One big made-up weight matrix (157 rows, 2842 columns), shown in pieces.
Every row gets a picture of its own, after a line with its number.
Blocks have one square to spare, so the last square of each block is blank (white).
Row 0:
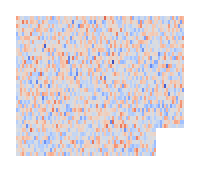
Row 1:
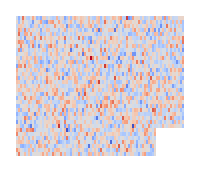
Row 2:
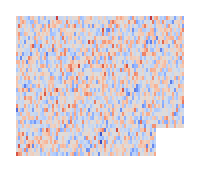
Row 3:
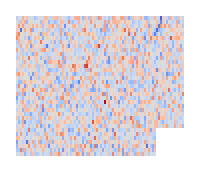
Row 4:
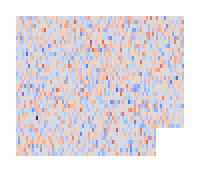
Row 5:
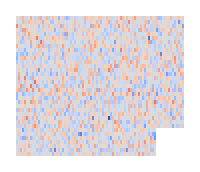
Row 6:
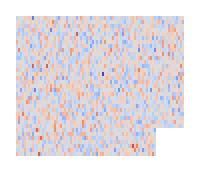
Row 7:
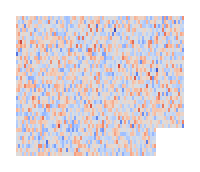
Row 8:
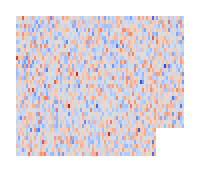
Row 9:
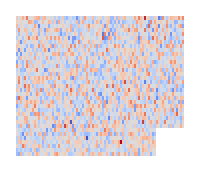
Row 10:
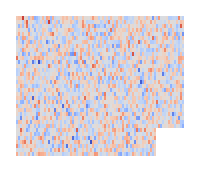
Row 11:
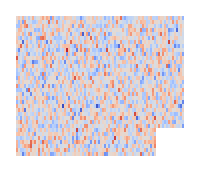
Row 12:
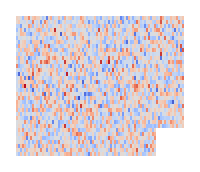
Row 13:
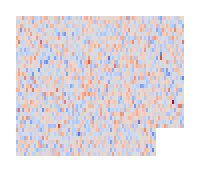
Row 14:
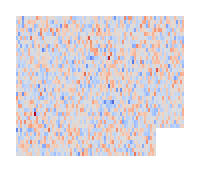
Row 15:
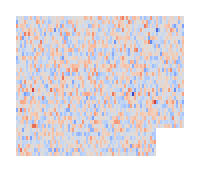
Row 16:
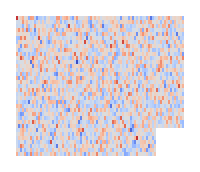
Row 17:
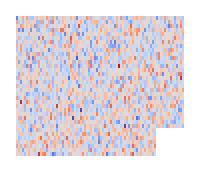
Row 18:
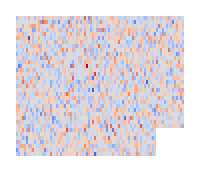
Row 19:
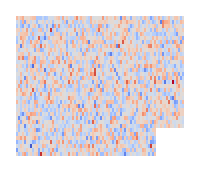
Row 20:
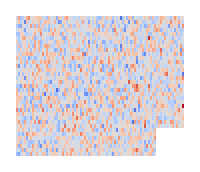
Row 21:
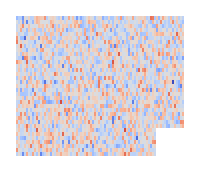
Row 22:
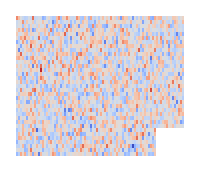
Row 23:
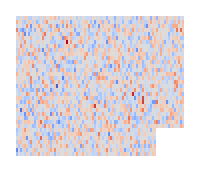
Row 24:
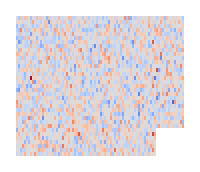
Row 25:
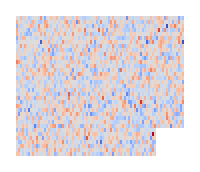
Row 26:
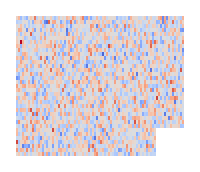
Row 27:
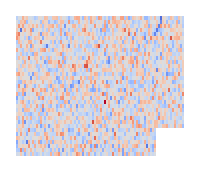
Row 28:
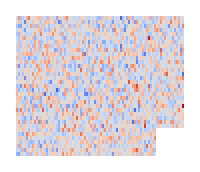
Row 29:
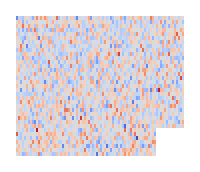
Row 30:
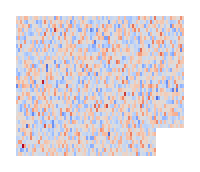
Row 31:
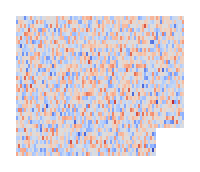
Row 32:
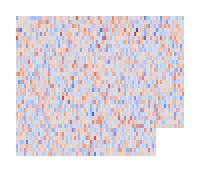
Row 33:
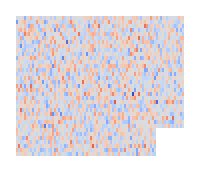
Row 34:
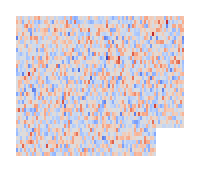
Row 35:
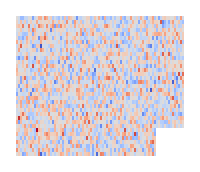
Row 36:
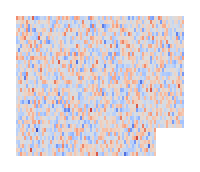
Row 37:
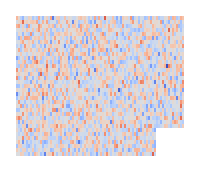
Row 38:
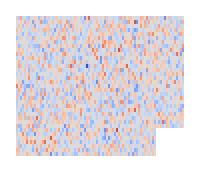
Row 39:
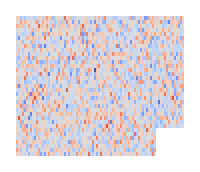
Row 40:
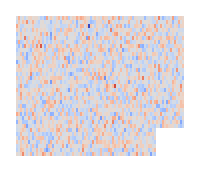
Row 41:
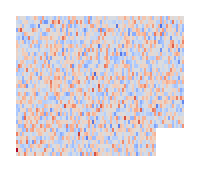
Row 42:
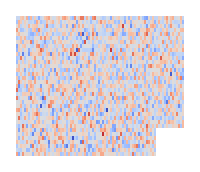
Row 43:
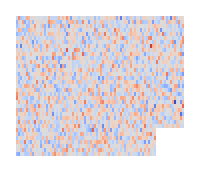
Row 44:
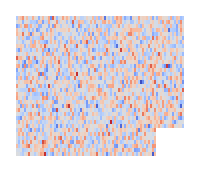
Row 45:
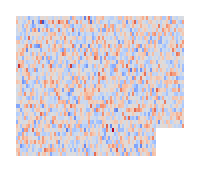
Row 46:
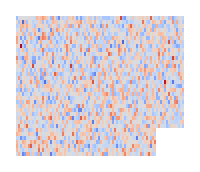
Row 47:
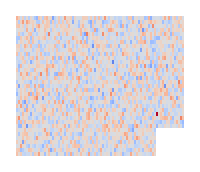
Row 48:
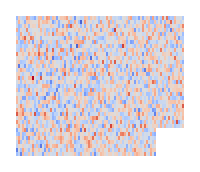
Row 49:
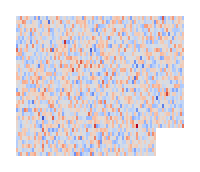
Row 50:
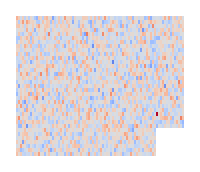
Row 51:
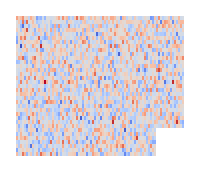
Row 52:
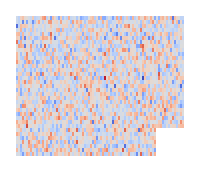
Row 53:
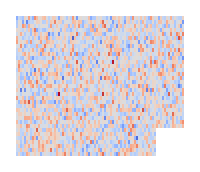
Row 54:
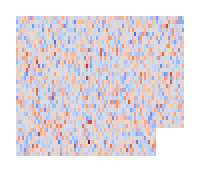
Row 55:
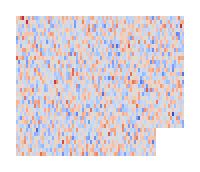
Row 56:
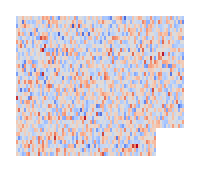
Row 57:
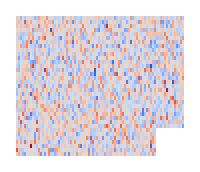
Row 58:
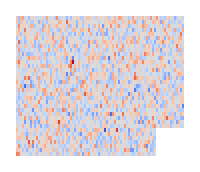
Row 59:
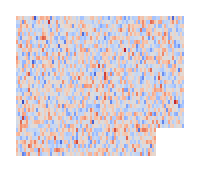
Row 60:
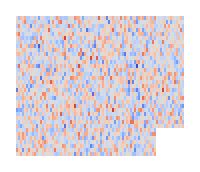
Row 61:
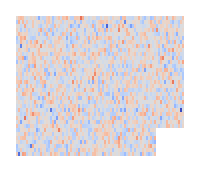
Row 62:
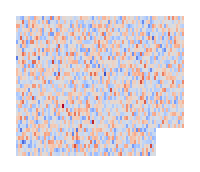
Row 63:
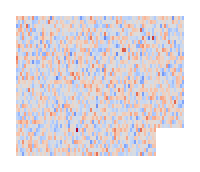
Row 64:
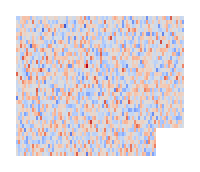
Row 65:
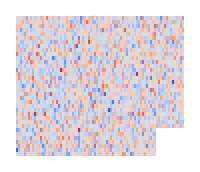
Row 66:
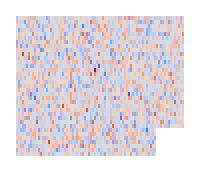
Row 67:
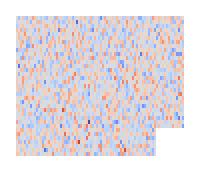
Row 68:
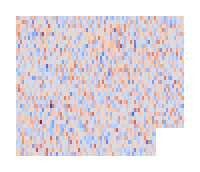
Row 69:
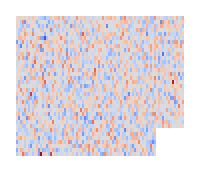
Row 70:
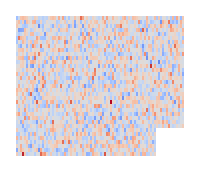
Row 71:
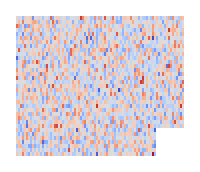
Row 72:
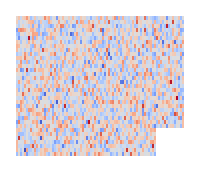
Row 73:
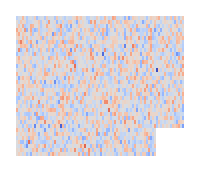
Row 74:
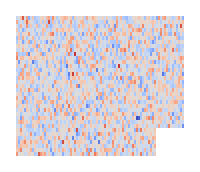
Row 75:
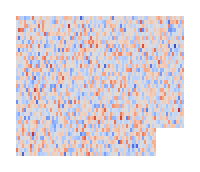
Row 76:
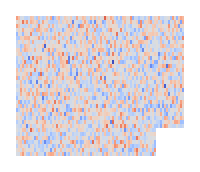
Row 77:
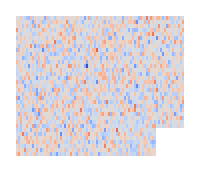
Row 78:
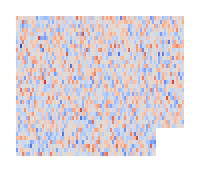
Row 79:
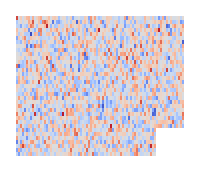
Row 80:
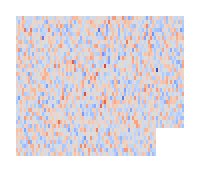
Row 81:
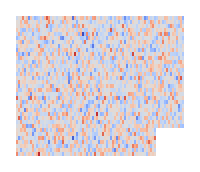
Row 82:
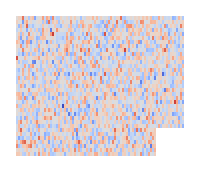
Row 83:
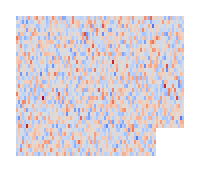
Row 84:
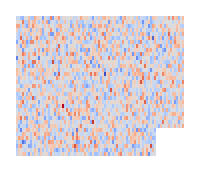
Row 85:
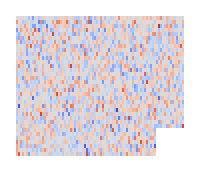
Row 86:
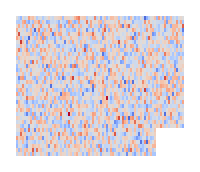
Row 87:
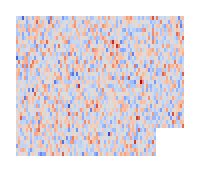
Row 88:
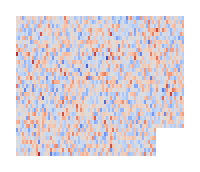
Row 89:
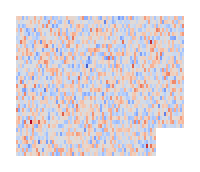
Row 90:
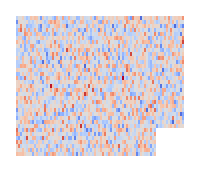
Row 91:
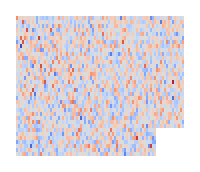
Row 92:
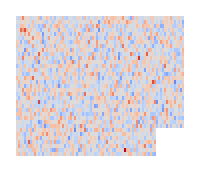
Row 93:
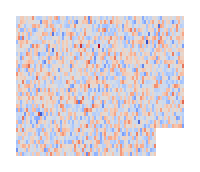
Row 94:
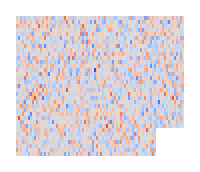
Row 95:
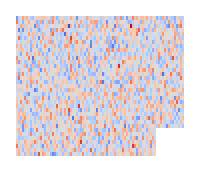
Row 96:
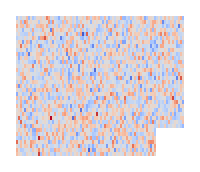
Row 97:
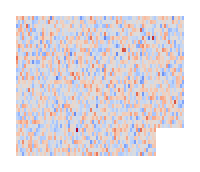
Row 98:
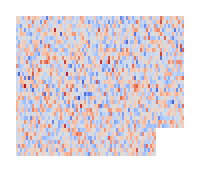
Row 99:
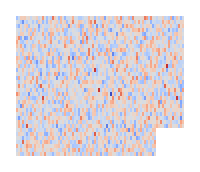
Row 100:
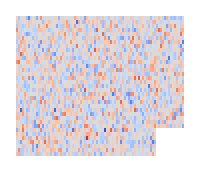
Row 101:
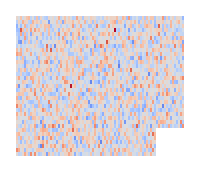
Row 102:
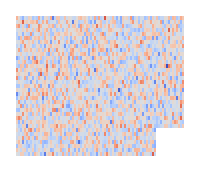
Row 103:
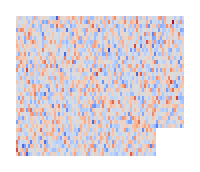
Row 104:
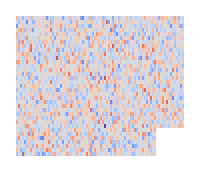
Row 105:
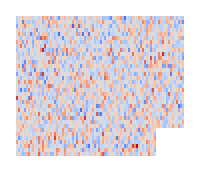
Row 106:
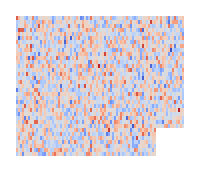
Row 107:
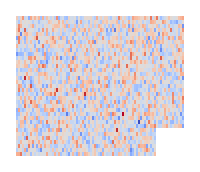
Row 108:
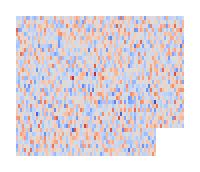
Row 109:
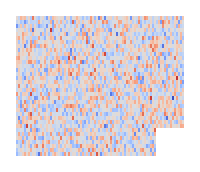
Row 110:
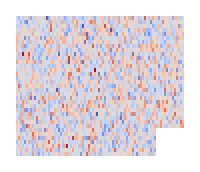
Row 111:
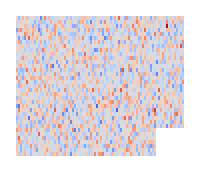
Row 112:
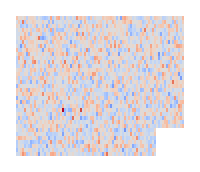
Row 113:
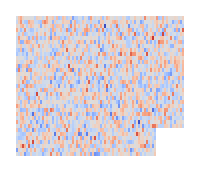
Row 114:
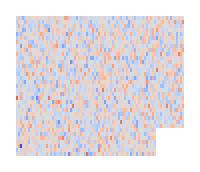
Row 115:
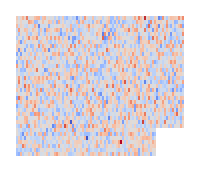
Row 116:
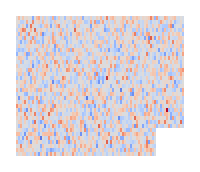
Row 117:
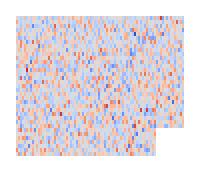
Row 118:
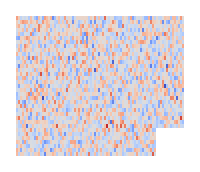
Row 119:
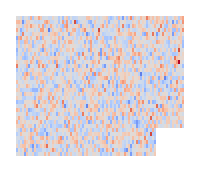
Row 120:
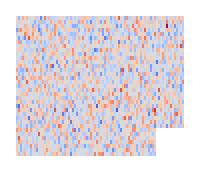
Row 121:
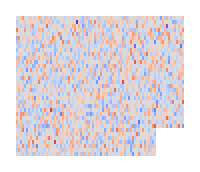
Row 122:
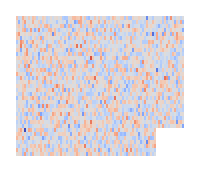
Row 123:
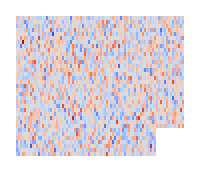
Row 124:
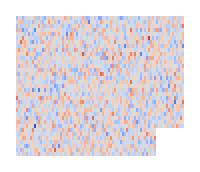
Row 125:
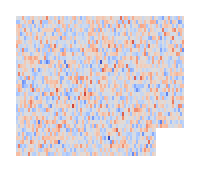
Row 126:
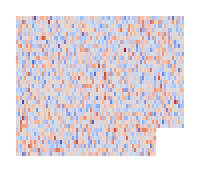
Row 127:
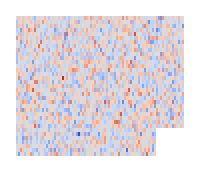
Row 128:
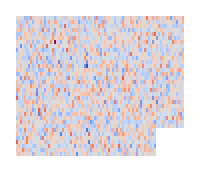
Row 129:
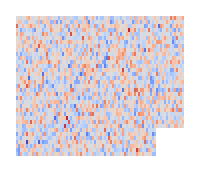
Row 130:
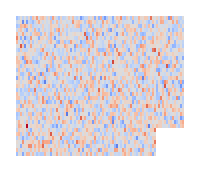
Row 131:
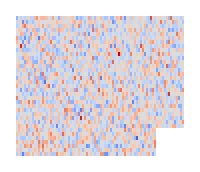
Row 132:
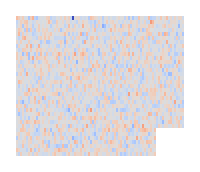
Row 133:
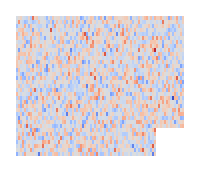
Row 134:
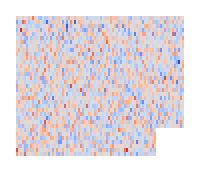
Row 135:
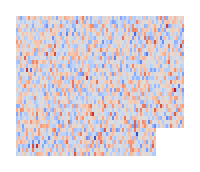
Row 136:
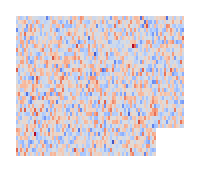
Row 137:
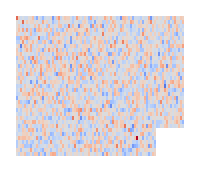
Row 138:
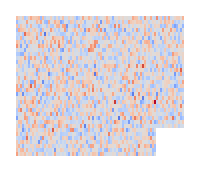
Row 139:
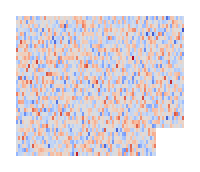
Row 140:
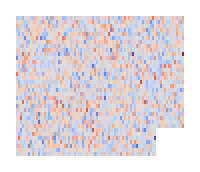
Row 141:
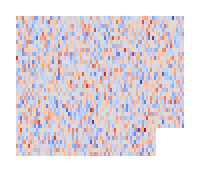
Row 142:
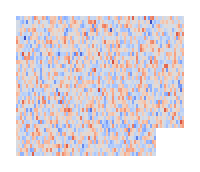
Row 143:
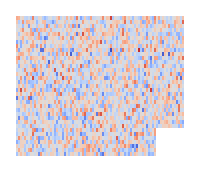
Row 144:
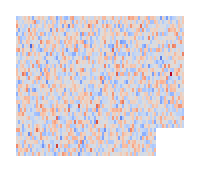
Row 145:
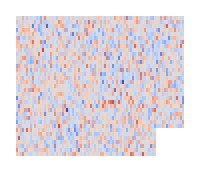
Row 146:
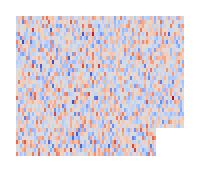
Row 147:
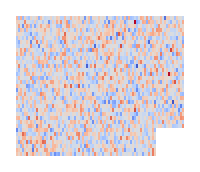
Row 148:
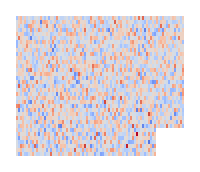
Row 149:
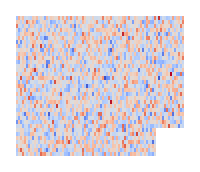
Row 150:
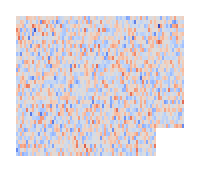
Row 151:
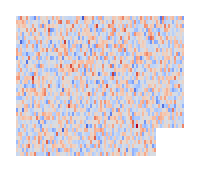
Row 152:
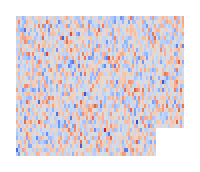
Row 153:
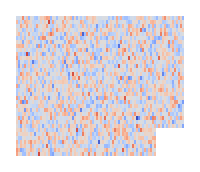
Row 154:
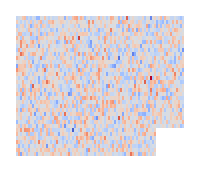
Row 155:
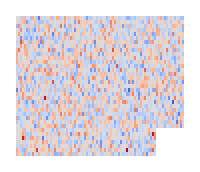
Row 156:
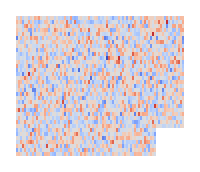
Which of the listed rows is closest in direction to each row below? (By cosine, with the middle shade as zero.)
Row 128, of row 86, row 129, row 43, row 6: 43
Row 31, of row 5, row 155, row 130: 5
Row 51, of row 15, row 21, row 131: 15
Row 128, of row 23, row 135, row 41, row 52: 41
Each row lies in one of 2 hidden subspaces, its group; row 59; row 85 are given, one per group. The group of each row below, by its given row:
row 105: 59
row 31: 85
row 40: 59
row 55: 59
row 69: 59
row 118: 59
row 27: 85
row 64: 85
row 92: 85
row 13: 85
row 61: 59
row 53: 59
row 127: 85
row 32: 85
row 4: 85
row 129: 85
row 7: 85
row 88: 85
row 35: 59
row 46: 59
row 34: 85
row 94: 59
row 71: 59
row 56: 59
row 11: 59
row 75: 59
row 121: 85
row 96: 59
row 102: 59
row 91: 59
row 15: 85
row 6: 59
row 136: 85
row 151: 85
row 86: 85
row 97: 59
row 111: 85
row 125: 85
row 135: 85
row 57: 59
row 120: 85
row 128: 85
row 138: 85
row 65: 85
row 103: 85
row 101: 85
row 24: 85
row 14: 85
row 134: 85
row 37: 59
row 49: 85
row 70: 59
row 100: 85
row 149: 59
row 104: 59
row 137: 59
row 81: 59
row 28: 85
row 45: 85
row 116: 85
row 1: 85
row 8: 59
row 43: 85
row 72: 85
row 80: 85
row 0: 59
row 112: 59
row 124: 85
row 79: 85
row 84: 59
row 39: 59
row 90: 85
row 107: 85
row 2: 85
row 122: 85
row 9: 85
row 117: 85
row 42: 59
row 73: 85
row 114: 85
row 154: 85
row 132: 59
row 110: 59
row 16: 59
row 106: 59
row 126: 59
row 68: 85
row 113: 85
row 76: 59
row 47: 59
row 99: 59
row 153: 59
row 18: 85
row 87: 59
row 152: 85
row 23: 85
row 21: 59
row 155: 85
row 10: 59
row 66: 59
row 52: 59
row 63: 59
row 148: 85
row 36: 59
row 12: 85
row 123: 59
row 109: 59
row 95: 59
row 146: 59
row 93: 85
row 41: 85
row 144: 59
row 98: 85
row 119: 85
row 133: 59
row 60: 85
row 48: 85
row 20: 85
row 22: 59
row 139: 85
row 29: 59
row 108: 85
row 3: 85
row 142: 59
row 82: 59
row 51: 59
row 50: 59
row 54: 85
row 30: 85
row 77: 85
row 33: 85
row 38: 85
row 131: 59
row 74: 59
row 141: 59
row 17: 59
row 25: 85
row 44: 59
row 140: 59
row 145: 85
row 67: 85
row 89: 85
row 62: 59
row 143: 59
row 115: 85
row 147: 85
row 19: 59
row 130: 59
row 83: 59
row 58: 85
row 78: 59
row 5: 85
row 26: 85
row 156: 85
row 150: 85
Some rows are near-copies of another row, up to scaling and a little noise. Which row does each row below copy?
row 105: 56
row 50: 47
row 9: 115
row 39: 94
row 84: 62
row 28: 20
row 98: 12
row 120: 111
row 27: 3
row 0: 76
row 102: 37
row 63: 97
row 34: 156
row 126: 59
